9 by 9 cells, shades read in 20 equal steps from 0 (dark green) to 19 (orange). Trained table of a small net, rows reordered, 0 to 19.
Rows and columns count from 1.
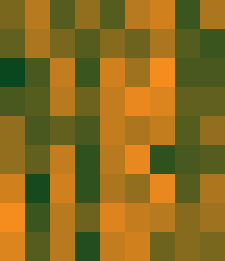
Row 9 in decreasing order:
17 16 15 14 10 9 8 6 2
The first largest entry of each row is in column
7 2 7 6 5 6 7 1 1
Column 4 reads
11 6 4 8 5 3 3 8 2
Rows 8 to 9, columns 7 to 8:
14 10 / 8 10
